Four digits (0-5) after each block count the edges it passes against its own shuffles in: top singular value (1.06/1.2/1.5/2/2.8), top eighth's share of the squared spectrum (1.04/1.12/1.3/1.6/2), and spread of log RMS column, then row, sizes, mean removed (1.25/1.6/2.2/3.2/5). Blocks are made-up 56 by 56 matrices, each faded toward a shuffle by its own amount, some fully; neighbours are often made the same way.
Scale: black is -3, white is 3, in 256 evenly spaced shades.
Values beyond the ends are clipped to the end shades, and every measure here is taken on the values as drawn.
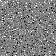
2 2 0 0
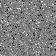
0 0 0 0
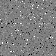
2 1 0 0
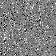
0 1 1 0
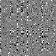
4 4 3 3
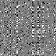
4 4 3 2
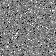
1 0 0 0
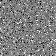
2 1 0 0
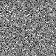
3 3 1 1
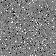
0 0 0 0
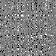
3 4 3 2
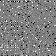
3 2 1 1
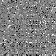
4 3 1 1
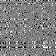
4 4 2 3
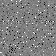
2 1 0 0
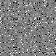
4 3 1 2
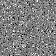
2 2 1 0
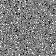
1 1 0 0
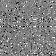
3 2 0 2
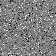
0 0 0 0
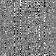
2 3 3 2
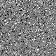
0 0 0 0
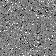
1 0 0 0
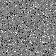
0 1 0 0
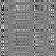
5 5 4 3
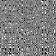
4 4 3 2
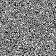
0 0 0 0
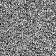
0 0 0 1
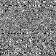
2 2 0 3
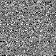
1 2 0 3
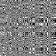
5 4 3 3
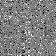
3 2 1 0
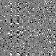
4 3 2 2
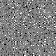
3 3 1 1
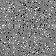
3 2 0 0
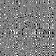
4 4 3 2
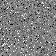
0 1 0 0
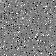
2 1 0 0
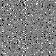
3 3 2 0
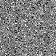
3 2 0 0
